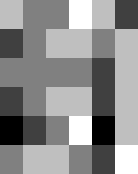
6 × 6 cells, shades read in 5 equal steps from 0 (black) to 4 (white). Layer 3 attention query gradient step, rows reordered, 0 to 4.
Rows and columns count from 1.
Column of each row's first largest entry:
4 3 6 3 4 6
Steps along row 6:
up same down down up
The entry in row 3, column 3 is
2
